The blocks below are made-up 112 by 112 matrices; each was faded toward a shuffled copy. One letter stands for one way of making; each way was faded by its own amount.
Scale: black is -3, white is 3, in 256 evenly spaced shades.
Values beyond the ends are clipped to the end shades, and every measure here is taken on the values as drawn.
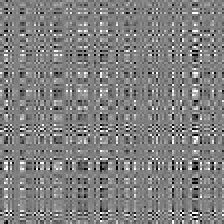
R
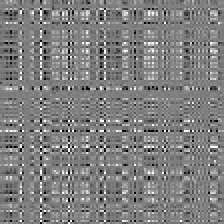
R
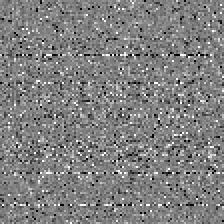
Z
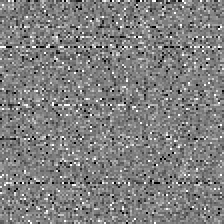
Z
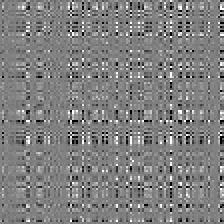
R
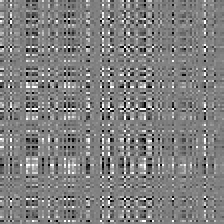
R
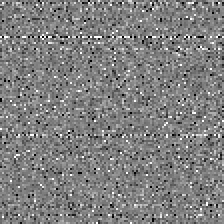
Z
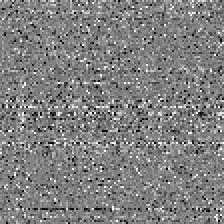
Z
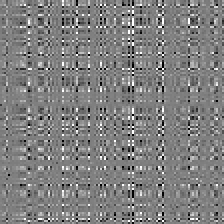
R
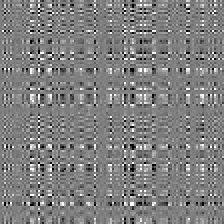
R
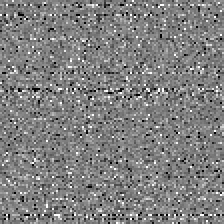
Z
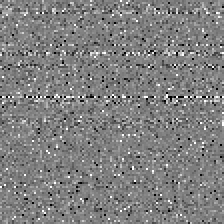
Z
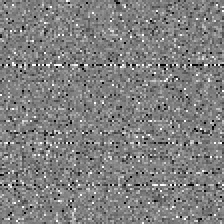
Z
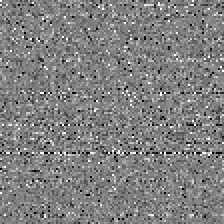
Z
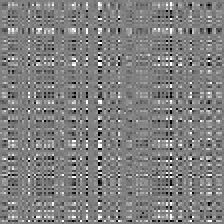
R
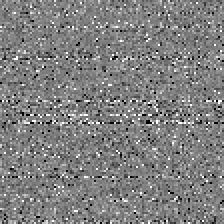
Z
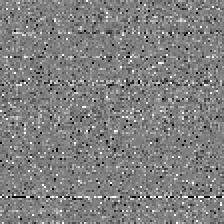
Z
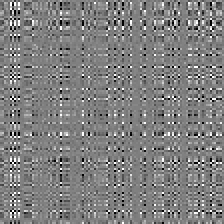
R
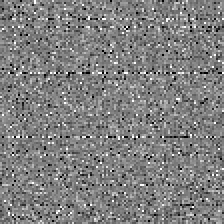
Z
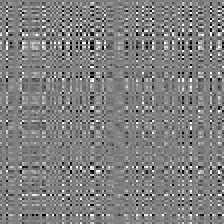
R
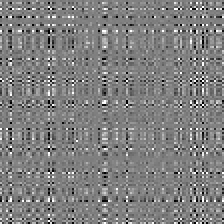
R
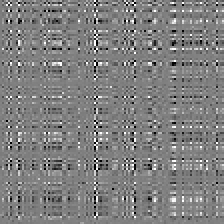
R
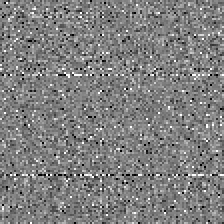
Z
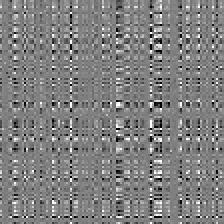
R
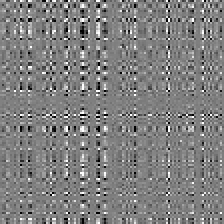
R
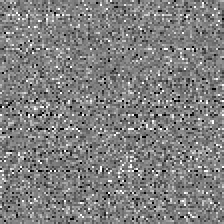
Z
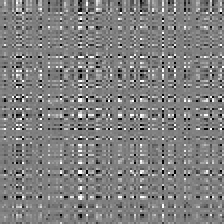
R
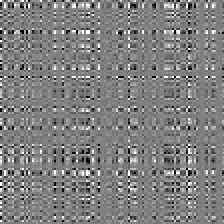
R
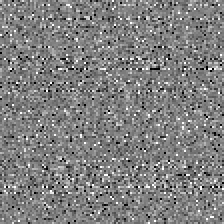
Z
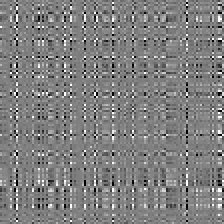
R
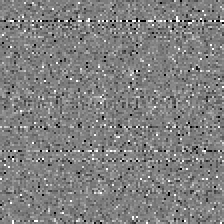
Z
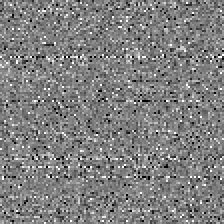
Z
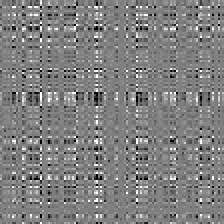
R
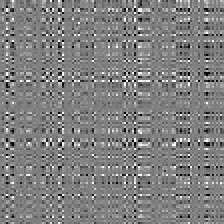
R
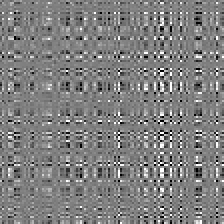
R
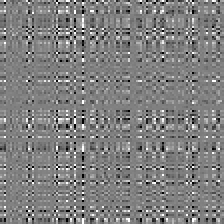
R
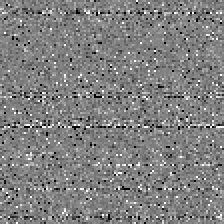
Z
